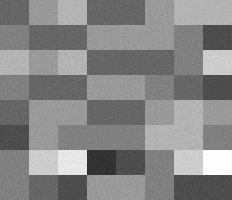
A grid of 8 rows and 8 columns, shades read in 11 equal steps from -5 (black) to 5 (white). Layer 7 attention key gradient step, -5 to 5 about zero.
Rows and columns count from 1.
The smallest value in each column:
-2 -1 -2 -3 -2 -1 -2 -2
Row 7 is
0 3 4 -3 -2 0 3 5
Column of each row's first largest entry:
3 4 8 4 7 6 8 4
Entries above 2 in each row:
0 0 1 0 0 0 4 0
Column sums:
-2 4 5 -3 -2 4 6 5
